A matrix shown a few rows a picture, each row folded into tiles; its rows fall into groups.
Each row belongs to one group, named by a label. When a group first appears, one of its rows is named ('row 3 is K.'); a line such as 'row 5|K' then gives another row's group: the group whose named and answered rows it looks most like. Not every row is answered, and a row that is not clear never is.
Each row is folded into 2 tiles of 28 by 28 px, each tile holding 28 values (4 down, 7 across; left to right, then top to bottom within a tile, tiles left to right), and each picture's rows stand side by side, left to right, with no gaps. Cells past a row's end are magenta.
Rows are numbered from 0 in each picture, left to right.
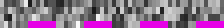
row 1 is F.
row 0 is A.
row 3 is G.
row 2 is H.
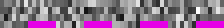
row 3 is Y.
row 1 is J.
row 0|A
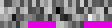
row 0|G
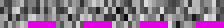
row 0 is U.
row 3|F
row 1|J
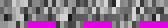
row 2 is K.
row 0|A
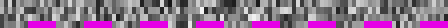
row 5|H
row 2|A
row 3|F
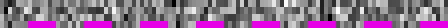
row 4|H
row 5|K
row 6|G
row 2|G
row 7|Y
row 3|F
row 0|F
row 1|J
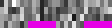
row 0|K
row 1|Y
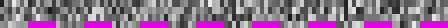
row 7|F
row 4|U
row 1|A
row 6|U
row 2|Y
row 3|G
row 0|K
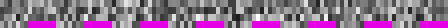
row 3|J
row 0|Y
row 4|U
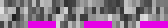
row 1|F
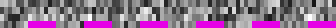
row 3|K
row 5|Y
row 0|U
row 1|J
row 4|H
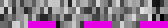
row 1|H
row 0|H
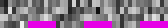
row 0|F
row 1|H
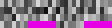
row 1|U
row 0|J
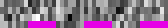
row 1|G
